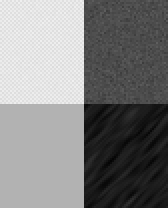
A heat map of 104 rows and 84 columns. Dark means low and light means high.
The table splits into 2 rows of 2 panels. Panel 1,1: very high, checkered, faint in contrast. Panel 1,2: low, fine-grained, faint in contrast. Panel 2,1: high, flat. Panel 2,2: very low, slanting up to the right, faint in contrast.
